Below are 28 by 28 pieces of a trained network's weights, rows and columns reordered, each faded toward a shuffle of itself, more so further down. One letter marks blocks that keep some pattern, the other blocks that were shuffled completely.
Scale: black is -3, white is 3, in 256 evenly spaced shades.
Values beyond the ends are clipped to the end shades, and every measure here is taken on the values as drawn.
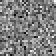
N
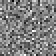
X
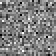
N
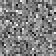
N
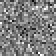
N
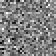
X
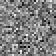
N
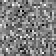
N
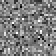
X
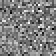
N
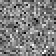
N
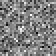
N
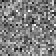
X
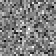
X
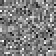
N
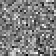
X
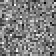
N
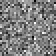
N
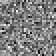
N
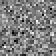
X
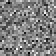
N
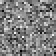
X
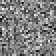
X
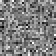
N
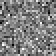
N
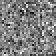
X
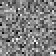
X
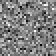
N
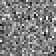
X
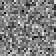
N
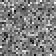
N
